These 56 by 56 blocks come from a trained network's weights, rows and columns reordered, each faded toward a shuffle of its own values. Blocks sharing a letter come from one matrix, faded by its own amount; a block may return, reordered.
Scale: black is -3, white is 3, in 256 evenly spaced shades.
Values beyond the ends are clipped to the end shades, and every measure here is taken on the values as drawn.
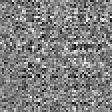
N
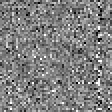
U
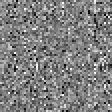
U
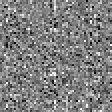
U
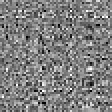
N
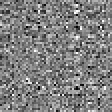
N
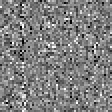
U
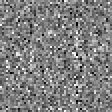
U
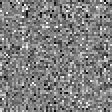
U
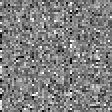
U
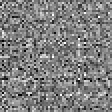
N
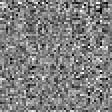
N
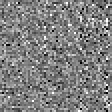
U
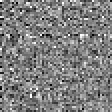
N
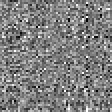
N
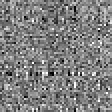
N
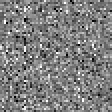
U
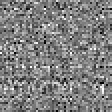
N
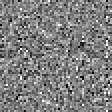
U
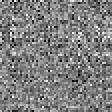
N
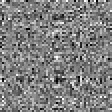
N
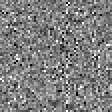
U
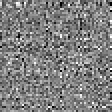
N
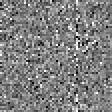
U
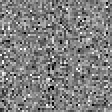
U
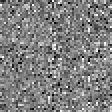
U
